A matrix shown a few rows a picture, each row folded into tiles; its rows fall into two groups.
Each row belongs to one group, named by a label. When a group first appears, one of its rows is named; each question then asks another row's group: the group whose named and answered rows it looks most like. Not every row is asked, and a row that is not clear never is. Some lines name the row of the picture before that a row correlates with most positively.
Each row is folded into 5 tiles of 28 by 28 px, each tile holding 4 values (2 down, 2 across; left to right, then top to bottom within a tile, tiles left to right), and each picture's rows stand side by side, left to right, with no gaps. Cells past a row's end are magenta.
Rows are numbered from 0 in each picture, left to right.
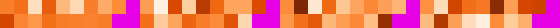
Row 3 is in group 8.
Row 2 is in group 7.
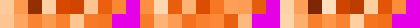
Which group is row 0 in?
8
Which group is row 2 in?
8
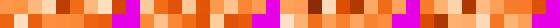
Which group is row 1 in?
8
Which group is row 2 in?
8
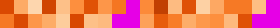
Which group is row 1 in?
7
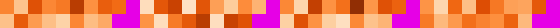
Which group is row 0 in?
8
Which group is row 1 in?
8
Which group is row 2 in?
8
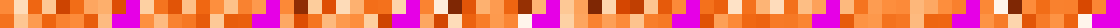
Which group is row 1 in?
8
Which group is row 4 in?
8
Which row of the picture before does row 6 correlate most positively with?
1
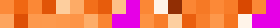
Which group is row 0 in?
7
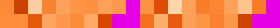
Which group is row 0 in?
7
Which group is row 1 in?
7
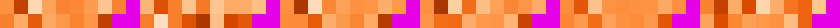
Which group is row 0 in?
7
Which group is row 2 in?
7
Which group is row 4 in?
7
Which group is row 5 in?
7
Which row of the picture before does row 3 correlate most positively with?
0
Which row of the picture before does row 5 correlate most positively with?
0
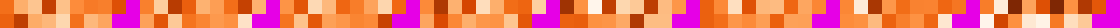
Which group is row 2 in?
7
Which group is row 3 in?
7
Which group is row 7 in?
8
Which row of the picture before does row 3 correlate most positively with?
5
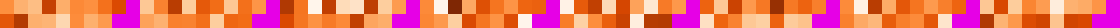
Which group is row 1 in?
8
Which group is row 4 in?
8
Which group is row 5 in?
8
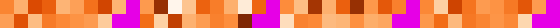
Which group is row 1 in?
7
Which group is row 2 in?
8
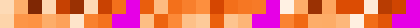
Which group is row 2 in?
8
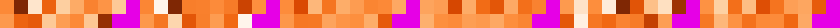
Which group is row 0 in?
7
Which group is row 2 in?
7
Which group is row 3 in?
8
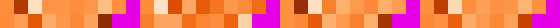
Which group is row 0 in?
7
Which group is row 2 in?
7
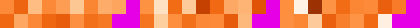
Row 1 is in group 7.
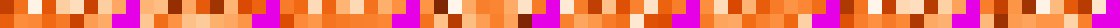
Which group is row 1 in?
8
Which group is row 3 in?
7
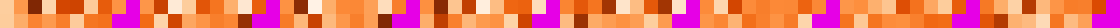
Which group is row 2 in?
7
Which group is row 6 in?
7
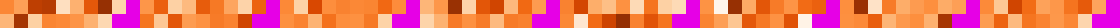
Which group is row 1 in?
7
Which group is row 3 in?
8
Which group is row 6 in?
7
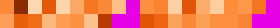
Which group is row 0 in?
7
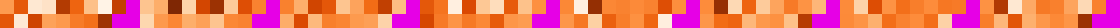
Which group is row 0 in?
7
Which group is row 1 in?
8
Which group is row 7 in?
7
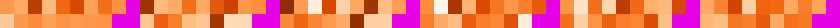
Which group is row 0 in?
8
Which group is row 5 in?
8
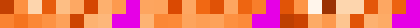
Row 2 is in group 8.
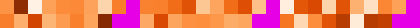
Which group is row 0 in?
7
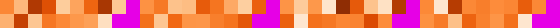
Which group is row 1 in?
7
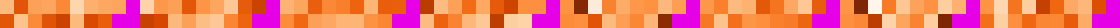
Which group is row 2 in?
8
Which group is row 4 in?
7
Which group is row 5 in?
7
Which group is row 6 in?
7
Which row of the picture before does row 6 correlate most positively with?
1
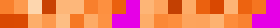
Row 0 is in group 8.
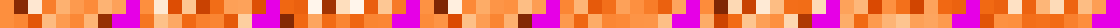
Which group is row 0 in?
7
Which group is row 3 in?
7
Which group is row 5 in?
7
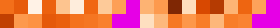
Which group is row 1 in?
8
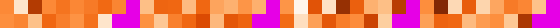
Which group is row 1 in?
8
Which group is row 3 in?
7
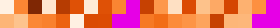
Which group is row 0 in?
8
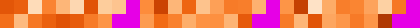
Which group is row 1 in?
7
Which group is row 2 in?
7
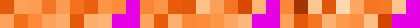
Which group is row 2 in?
7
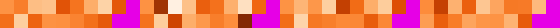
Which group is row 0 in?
7
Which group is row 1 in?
7
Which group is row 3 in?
7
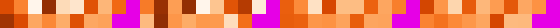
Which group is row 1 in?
7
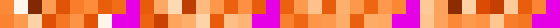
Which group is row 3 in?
8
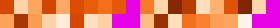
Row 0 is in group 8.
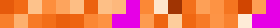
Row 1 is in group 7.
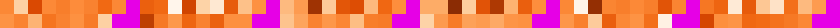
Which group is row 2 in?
8
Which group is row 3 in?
8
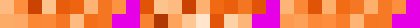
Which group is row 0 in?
8
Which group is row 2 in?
8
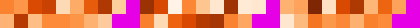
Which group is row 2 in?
8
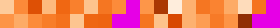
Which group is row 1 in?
7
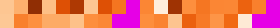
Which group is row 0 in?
8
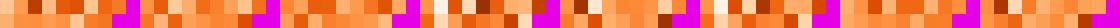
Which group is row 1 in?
7
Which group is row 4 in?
7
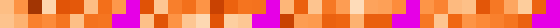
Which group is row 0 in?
8
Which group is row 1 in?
8
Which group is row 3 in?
7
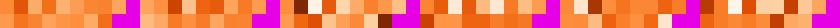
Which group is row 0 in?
7
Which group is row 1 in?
8
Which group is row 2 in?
7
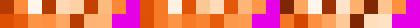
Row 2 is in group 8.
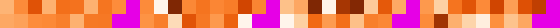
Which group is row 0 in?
8
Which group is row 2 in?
8
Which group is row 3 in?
8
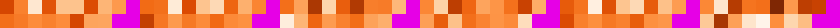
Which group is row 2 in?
8
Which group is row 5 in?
8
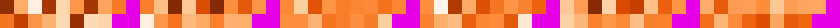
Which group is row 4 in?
8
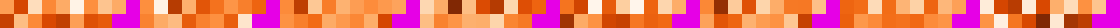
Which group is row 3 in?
8
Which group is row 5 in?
7
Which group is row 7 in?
8
